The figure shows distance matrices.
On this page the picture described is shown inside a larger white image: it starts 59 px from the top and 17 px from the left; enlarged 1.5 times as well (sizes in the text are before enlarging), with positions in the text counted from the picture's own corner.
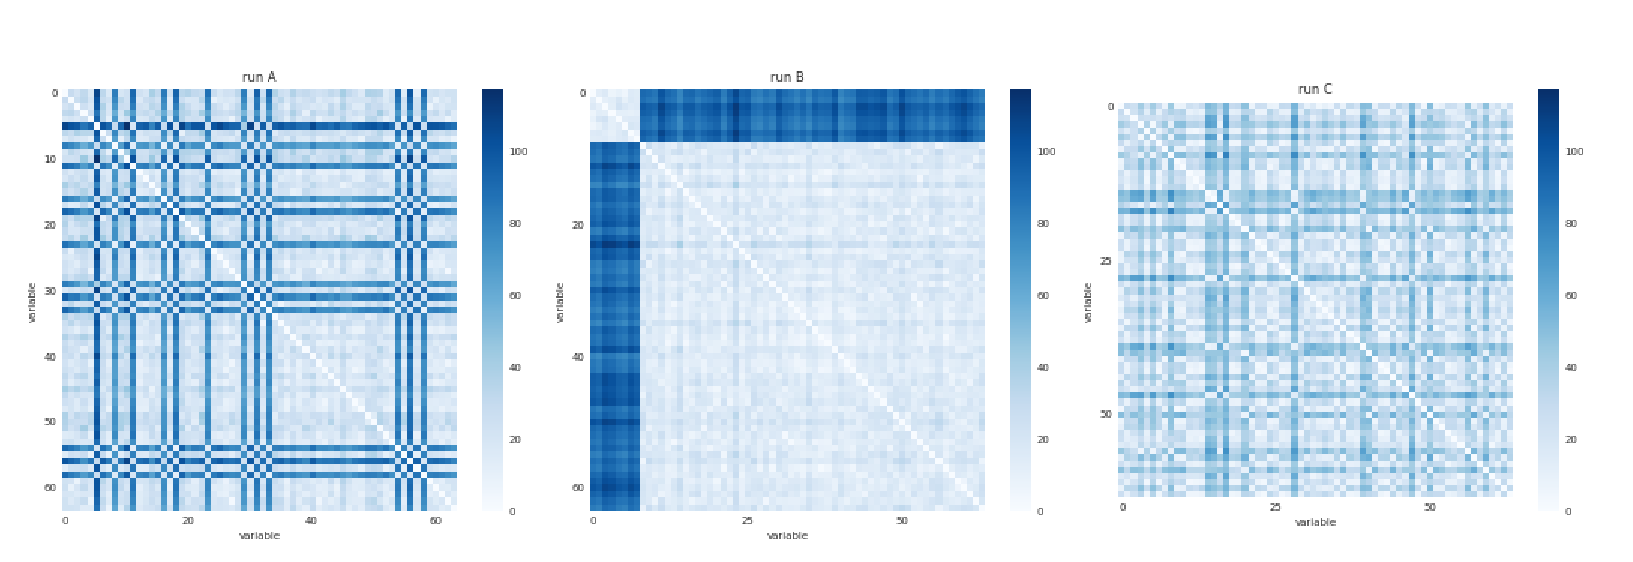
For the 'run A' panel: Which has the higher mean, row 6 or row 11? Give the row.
11
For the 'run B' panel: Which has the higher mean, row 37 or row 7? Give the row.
7
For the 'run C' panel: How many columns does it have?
64
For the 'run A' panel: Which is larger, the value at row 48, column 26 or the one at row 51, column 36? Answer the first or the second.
the second
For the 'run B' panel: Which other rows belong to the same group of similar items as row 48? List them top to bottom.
8, 9, 10, 11, 12, 13, 14, 15, 16, 17, 18, 19, 20, 21, 22, 23, 24, 25, 26, 27, 28, 29, 30, 31, 32, 33, 34, 35, 36, 37, 38, 39, 40, 41, 42, 43, 44, 45, 46, 47, 49, 50, 51, 52, 53, 54, 55, 56, 57, 58, 59, 60, 61, 62, 63
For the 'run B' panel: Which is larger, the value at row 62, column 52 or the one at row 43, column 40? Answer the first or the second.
the second
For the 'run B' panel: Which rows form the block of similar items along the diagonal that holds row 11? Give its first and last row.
8 to 63
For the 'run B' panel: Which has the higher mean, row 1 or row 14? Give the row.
1
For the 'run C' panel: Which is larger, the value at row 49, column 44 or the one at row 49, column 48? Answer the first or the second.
the second
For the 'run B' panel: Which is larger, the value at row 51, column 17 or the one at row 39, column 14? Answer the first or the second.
the second
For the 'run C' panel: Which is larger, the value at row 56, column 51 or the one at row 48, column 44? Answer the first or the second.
the first
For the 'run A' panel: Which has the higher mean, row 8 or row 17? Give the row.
8
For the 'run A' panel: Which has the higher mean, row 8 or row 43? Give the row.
8
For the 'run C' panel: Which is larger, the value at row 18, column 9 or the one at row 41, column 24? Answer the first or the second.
the first
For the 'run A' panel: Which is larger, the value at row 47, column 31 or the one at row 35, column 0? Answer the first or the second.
the first
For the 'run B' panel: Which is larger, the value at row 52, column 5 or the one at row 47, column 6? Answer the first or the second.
the second
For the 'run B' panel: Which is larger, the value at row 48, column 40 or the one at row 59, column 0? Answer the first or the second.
the second
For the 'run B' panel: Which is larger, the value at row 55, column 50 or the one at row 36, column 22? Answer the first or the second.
the first
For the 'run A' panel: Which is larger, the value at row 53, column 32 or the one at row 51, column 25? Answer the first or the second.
the second
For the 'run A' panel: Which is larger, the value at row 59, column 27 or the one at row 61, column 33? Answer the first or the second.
the second
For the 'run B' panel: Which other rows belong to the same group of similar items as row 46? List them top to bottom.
8, 9, 10, 11, 12, 13, 14, 15, 16, 17, 18, 19, 20, 21, 22, 23, 24, 25, 26, 27, 28, 29, 30, 31, 32, 33, 34, 35, 36, 37, 38, 39, 40, 41, 42, 43, 44, 45, 47, 48, 49, 50, 51, 52, 53, 54, 55, 56, 57, 58, 59, 60, 61, 62, 63
